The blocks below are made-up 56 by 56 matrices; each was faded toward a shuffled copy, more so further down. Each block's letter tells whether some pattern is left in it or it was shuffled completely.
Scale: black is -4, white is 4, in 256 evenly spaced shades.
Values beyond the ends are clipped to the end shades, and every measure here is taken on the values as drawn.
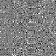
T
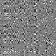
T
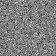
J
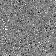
J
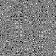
T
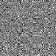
T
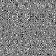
T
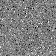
J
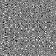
T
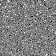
J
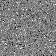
J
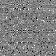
T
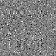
T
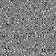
T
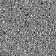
T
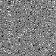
T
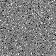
J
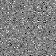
T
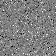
J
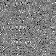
T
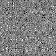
T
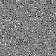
T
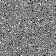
J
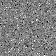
J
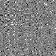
T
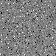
J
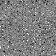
T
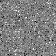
T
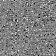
T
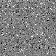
T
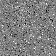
J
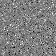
J
